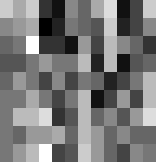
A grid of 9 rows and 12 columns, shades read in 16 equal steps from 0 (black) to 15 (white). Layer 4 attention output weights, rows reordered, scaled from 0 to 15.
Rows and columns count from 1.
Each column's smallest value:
5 5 7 0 1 1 6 1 2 1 4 3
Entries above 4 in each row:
8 8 7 10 8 8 11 12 10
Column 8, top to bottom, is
10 5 4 2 6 1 6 9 9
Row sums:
92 73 76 76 75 82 102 93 97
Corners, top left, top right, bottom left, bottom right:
12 12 7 7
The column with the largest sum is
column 3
